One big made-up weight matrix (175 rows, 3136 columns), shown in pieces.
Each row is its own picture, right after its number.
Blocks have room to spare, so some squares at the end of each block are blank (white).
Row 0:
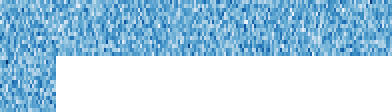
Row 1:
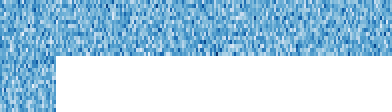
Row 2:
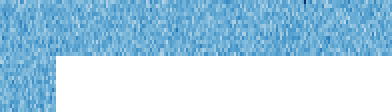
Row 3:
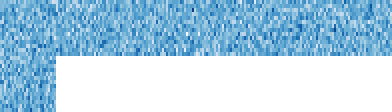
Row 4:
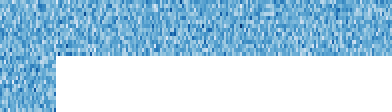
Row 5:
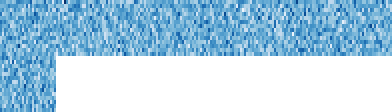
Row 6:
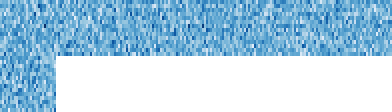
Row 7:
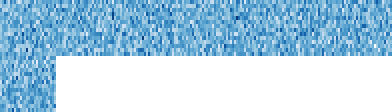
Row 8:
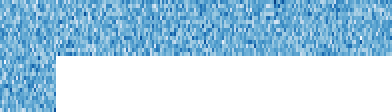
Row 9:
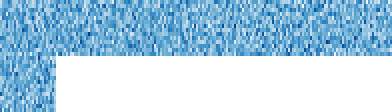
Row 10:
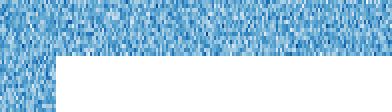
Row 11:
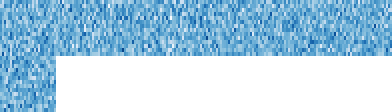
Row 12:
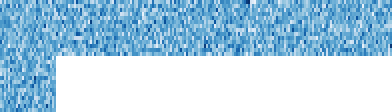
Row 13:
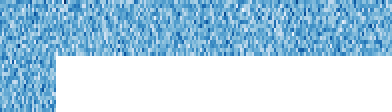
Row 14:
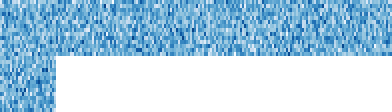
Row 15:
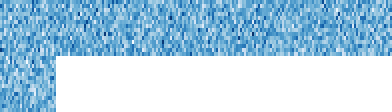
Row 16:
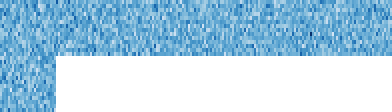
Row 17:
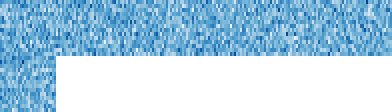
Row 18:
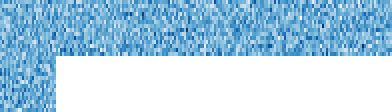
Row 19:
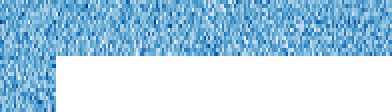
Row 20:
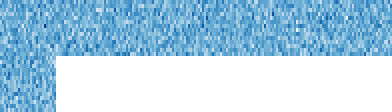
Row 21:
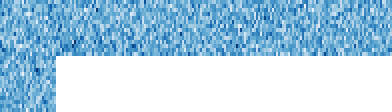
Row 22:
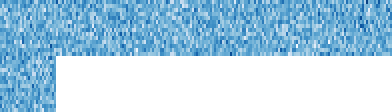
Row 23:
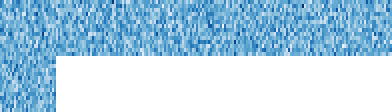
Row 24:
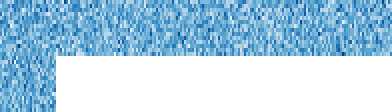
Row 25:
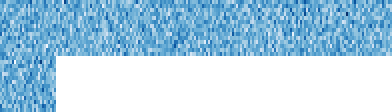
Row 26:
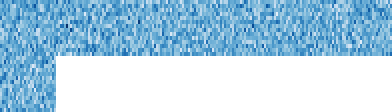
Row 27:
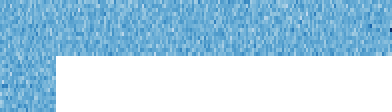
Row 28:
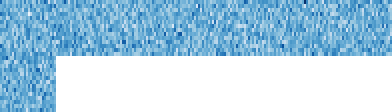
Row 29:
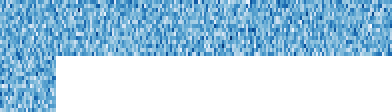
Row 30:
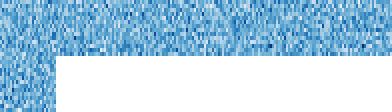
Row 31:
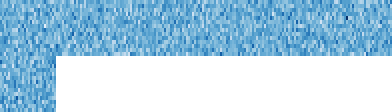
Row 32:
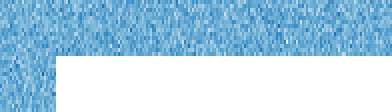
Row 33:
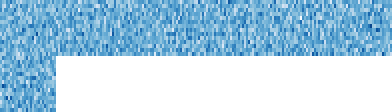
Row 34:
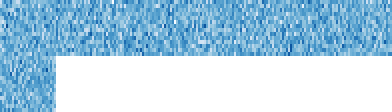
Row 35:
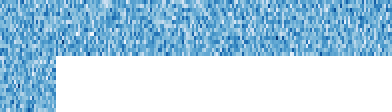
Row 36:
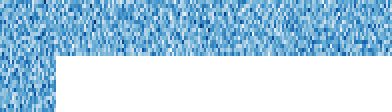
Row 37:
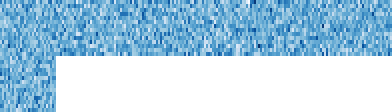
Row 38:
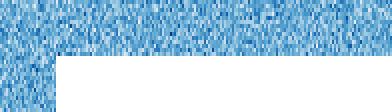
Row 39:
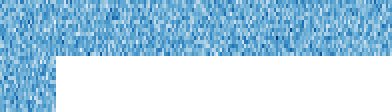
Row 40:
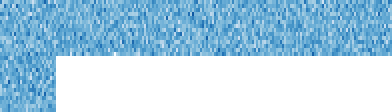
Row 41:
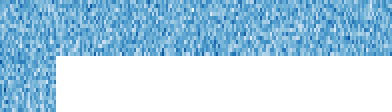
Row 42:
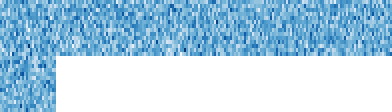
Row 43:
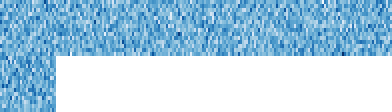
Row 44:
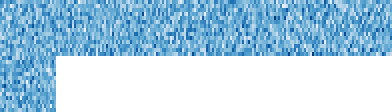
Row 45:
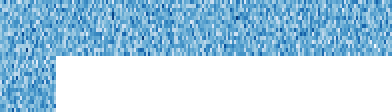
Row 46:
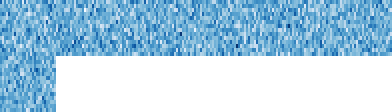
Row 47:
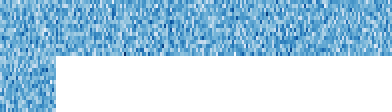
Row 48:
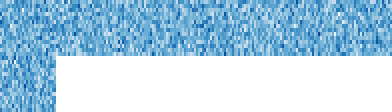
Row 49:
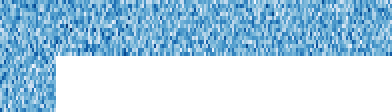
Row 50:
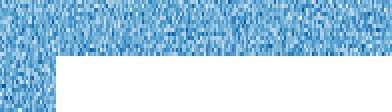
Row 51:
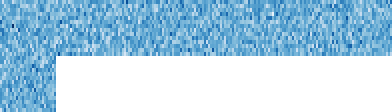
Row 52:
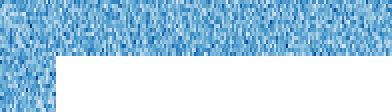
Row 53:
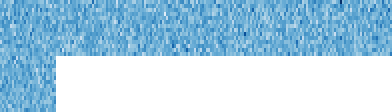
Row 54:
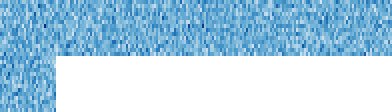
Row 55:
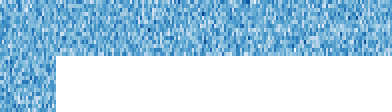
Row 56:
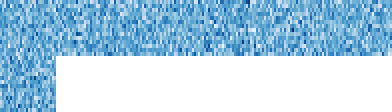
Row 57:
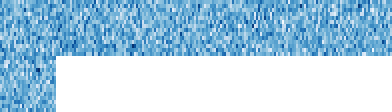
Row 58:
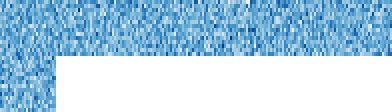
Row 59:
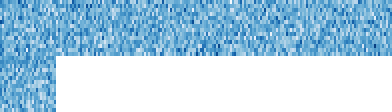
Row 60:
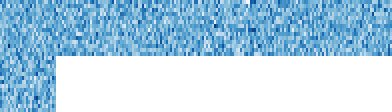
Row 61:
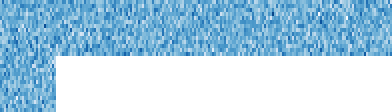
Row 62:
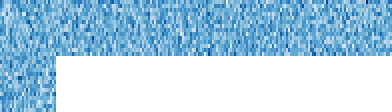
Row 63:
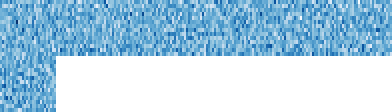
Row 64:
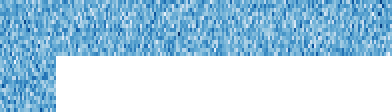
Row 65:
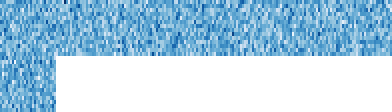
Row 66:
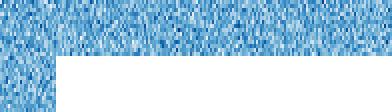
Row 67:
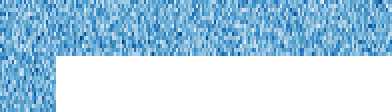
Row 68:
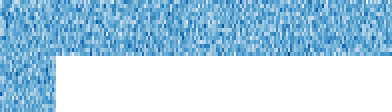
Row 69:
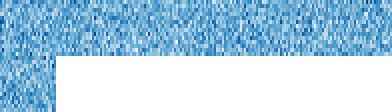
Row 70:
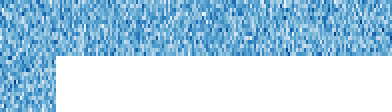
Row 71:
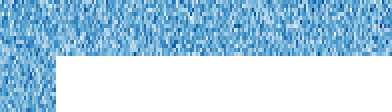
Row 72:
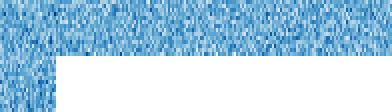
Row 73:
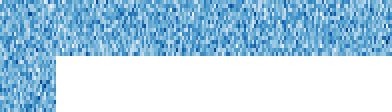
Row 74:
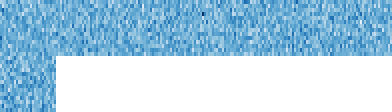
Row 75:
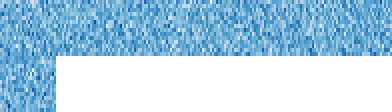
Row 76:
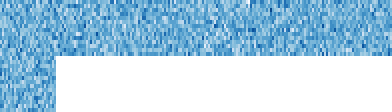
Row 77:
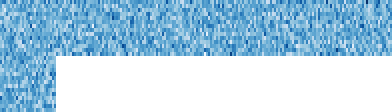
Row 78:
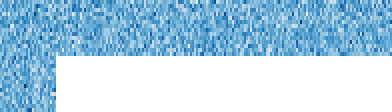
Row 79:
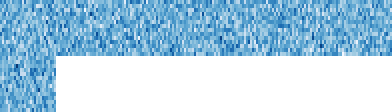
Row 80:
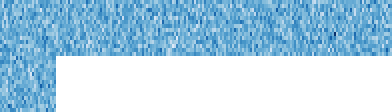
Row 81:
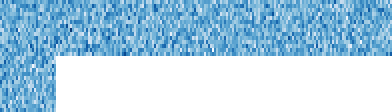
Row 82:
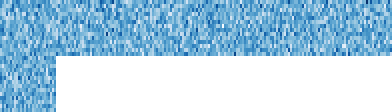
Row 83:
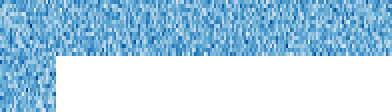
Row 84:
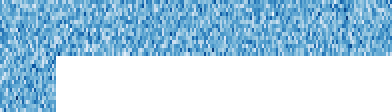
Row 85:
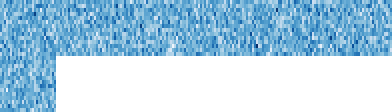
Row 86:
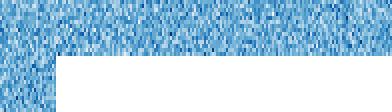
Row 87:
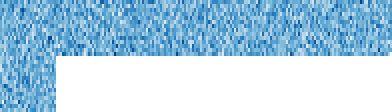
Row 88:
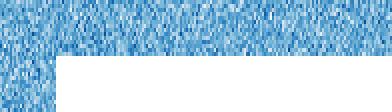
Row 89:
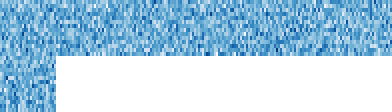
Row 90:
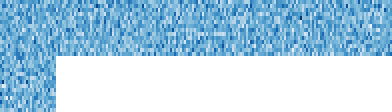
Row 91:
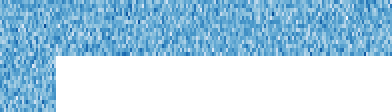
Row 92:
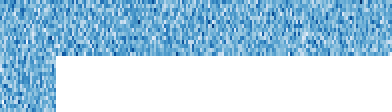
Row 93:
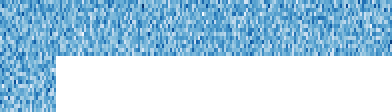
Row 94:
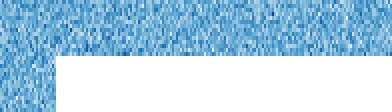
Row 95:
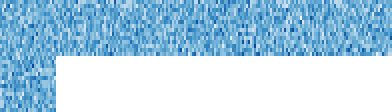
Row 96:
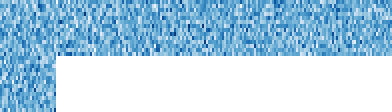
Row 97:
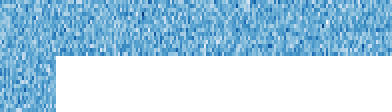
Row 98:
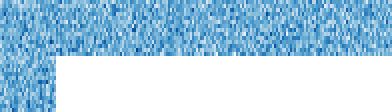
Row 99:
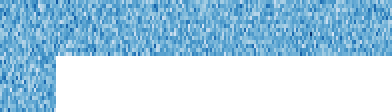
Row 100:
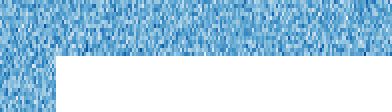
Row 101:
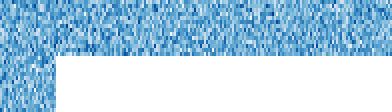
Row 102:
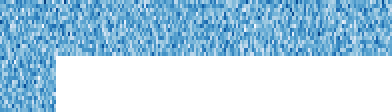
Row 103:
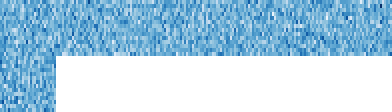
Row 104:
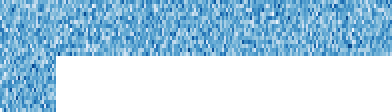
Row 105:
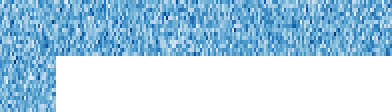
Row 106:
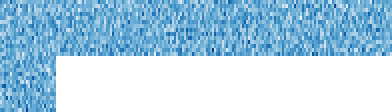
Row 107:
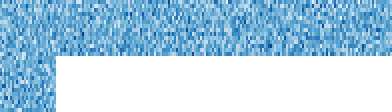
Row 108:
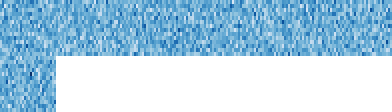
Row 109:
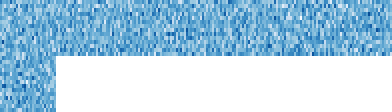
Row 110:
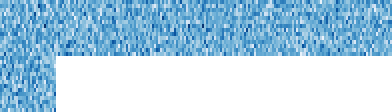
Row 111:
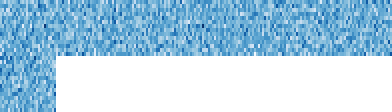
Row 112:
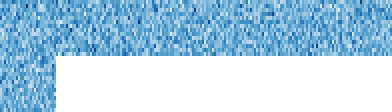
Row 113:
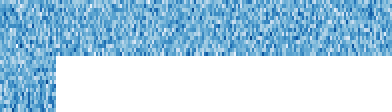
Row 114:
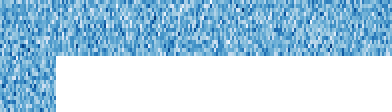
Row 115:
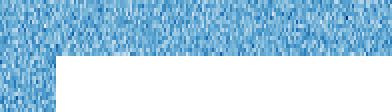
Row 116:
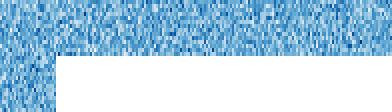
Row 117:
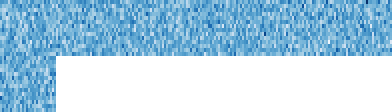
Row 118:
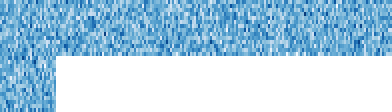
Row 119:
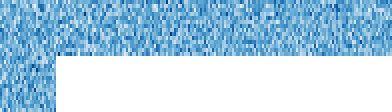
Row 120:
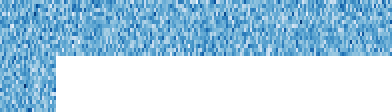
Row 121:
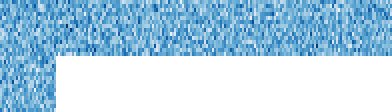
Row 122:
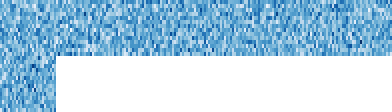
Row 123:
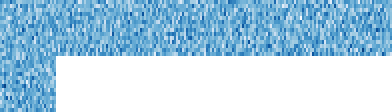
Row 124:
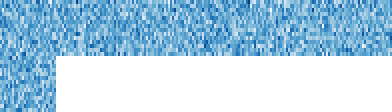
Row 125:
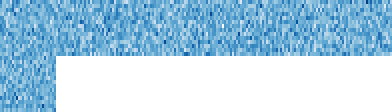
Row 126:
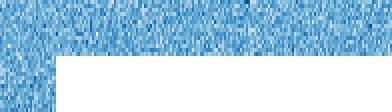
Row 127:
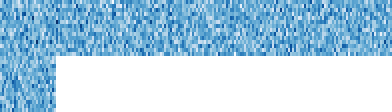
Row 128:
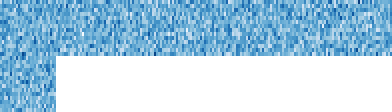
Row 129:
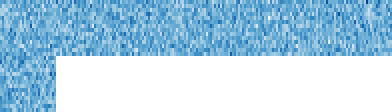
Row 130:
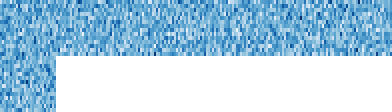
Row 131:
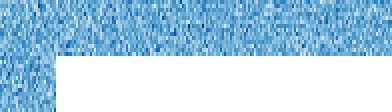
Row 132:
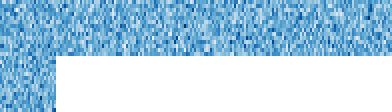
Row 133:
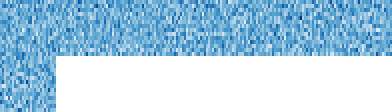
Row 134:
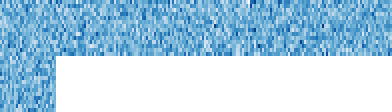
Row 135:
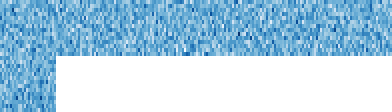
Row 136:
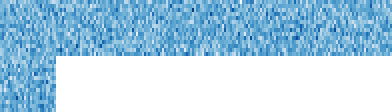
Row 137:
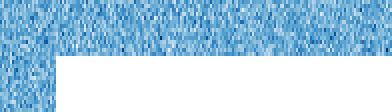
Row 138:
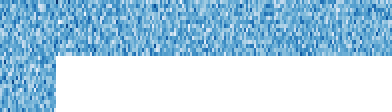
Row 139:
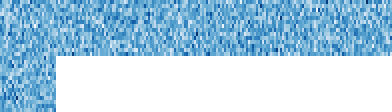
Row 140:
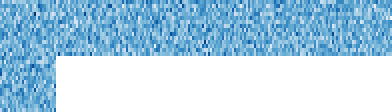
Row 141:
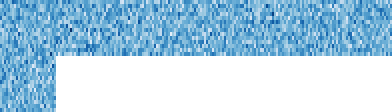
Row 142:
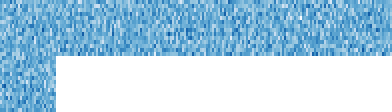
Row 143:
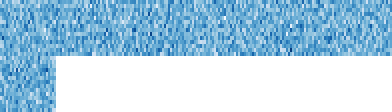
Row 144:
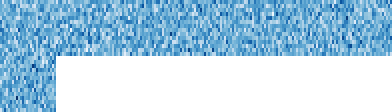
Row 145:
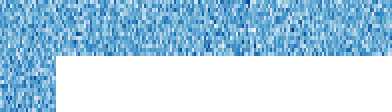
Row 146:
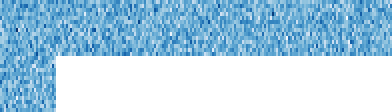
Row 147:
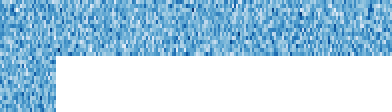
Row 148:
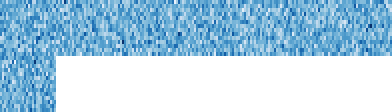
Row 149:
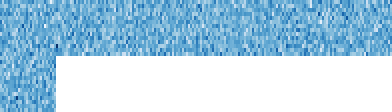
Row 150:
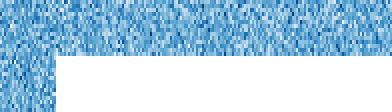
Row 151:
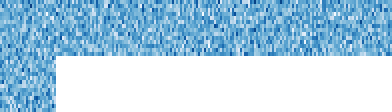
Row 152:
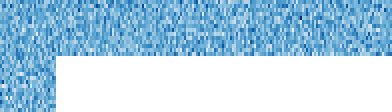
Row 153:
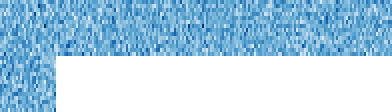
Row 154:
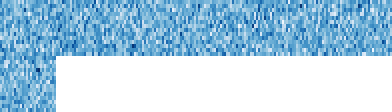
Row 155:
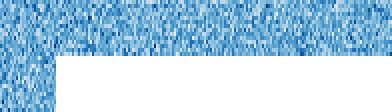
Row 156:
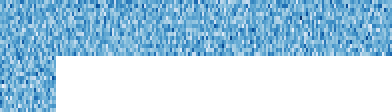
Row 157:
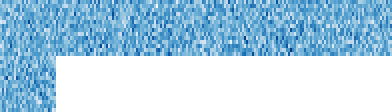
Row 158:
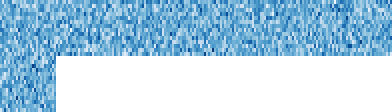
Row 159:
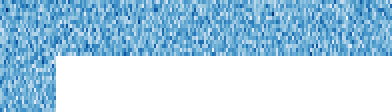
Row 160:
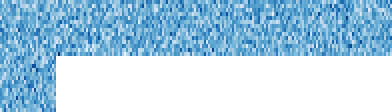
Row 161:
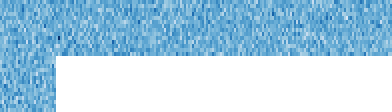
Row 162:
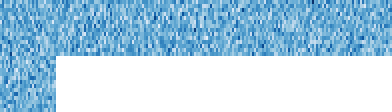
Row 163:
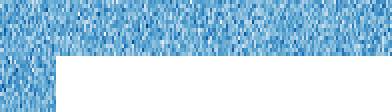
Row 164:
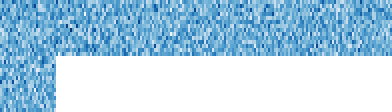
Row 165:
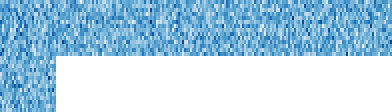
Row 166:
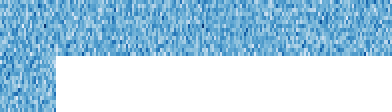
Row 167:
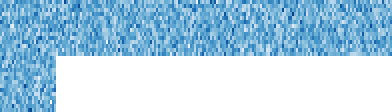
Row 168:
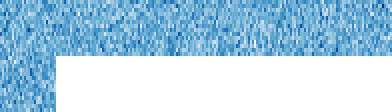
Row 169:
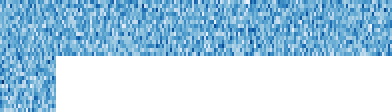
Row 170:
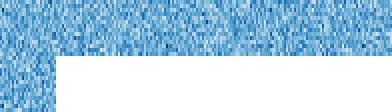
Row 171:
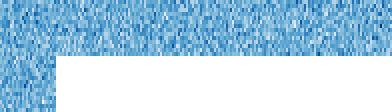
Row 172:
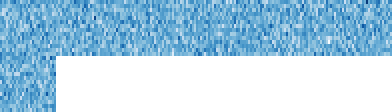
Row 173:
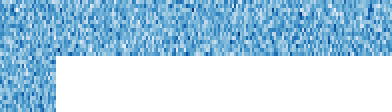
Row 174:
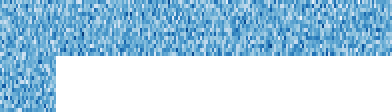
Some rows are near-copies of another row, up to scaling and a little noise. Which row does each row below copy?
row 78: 120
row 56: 145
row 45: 7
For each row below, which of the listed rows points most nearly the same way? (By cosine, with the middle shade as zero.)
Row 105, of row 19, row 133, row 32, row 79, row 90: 32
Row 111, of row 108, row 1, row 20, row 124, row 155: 20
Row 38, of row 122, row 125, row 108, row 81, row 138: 122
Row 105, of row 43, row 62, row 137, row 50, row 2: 137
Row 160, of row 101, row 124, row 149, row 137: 149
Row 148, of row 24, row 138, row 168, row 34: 24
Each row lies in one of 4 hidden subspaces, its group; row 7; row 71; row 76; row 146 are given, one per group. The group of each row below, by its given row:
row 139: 7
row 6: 146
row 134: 76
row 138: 146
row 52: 7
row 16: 146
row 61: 146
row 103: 146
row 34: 7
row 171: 71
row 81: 146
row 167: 71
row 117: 7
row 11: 71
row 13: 71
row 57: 71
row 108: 71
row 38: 146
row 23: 7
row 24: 71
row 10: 7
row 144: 146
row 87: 146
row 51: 146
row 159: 146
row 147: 7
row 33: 76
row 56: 76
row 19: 7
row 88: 71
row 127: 7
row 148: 71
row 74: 76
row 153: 146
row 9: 7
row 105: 71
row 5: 71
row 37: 76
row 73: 71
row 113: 7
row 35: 7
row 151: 76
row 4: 146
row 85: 71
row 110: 146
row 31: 146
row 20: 146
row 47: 7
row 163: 71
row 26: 146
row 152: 76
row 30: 76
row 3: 7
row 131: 146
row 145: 76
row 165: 7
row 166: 146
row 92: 146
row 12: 76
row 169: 76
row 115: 146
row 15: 71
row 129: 7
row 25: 71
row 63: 76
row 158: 146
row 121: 146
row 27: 76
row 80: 71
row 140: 146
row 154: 71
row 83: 7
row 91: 146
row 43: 71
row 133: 76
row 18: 76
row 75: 71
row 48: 71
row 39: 7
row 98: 7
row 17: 7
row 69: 7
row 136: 7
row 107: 76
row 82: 7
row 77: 7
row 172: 7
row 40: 71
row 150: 71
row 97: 76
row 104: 146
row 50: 76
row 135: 7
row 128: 76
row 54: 146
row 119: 146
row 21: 71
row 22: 7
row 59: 7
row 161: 146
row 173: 7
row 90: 76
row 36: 71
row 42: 71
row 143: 7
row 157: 7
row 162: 71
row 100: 146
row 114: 71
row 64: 71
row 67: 71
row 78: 71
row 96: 146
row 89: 7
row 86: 146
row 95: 76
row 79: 71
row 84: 146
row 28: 71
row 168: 71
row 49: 146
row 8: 146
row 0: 71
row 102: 71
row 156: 76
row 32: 71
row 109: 76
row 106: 76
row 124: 76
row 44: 76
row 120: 71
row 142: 76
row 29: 76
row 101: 146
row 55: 76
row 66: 71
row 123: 76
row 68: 7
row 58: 76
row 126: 76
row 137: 71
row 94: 146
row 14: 7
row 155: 146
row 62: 7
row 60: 76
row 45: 7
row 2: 7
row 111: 146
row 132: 7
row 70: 76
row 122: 146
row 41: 7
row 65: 71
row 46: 71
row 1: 7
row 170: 76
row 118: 71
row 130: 76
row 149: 146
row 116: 146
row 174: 76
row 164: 146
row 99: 146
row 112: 146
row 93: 76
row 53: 71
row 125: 7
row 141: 146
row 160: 146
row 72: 7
